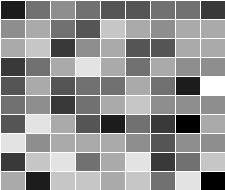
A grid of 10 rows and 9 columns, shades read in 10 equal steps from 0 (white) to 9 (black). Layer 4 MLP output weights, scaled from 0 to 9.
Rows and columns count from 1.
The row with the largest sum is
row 1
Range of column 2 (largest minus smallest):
7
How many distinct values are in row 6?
5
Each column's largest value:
8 8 7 6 8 6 7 9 9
